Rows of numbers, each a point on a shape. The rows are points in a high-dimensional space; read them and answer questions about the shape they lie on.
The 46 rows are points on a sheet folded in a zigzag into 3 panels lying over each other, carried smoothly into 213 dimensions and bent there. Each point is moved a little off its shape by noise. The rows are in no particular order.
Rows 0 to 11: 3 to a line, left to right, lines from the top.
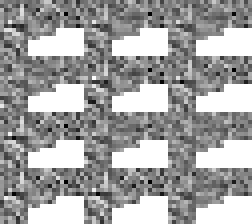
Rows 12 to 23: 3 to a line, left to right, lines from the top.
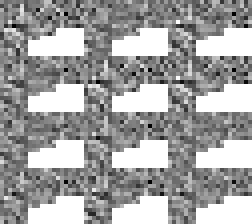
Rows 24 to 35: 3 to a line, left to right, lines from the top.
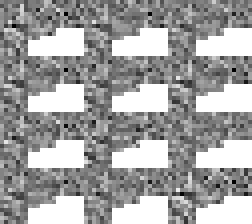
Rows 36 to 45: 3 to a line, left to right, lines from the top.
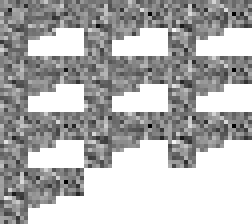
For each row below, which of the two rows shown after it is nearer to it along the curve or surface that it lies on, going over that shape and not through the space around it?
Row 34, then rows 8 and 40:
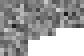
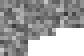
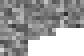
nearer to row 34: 8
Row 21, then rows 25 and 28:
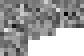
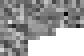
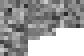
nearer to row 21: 28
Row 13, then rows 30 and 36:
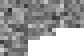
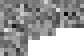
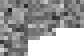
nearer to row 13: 36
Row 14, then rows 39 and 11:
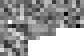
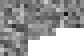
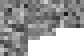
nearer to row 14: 39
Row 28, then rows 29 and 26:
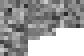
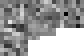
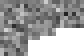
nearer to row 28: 29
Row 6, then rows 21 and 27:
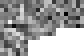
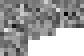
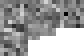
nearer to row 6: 21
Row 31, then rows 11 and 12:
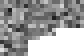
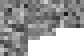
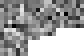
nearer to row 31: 11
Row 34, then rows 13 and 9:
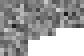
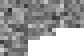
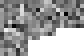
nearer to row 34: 9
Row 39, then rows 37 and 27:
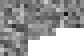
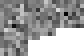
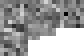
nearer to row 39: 27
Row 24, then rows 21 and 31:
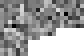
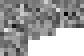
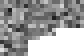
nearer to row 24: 21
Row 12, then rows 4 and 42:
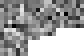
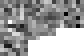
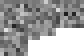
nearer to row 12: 42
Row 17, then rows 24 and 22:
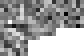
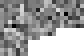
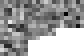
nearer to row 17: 24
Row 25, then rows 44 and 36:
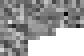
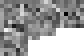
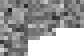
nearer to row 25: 36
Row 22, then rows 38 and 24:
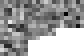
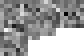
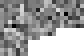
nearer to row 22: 38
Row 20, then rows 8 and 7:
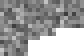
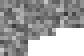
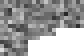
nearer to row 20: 8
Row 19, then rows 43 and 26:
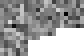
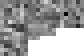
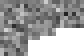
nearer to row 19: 26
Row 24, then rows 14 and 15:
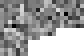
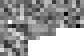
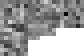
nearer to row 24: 14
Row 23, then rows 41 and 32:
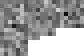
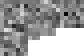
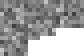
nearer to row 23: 32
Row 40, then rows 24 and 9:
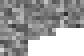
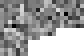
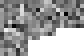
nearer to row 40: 24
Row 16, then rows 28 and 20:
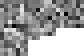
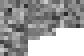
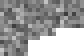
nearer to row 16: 20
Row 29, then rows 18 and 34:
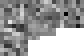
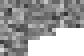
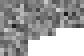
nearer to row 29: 18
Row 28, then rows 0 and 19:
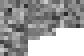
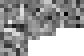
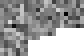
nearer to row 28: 0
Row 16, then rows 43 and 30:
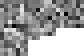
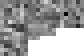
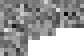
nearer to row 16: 30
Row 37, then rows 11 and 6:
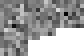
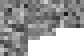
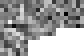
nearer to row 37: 6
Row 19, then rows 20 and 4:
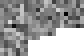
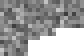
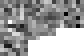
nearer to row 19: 20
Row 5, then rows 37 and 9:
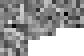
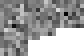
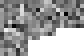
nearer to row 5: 37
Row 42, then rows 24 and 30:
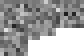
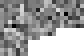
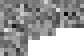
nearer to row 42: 30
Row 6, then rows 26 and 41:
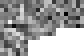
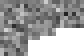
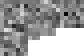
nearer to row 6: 26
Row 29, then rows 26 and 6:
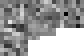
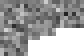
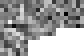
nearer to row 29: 26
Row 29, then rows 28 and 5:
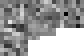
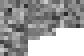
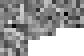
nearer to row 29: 28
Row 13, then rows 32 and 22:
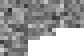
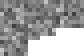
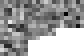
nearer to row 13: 22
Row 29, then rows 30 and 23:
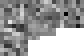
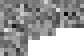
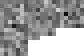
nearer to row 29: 30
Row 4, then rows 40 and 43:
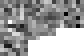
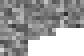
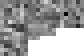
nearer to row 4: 43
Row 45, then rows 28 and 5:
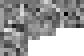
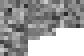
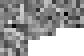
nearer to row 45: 28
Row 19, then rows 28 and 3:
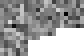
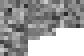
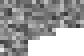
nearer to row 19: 3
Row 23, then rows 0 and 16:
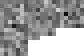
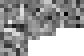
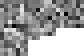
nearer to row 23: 16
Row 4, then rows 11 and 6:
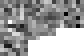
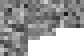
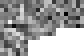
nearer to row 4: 11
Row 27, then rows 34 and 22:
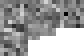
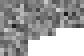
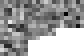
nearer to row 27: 22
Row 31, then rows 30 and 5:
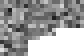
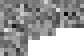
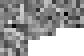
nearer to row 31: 30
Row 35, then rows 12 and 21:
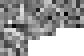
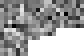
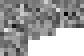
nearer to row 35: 12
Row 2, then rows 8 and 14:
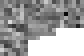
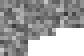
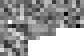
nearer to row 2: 14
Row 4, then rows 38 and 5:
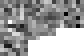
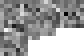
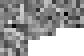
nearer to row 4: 38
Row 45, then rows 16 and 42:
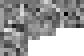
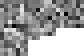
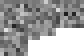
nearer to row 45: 42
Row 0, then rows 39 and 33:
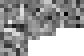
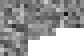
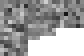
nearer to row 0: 33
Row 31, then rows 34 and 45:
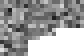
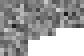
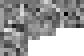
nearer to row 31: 45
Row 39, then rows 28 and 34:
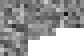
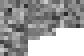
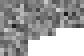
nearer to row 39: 28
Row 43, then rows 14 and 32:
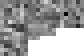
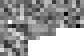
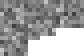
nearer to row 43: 14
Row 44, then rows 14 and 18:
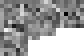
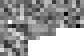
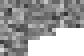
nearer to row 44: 18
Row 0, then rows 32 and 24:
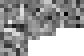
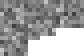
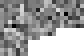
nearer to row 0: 24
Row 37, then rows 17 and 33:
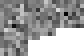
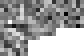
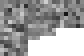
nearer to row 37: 17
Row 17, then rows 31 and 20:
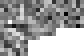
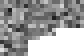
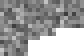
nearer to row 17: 20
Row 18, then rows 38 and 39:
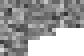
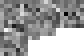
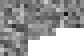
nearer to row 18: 39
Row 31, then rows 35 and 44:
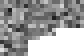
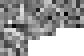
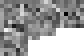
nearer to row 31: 44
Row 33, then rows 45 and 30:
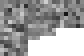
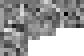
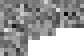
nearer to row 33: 45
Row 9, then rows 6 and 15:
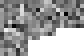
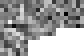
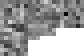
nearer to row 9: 6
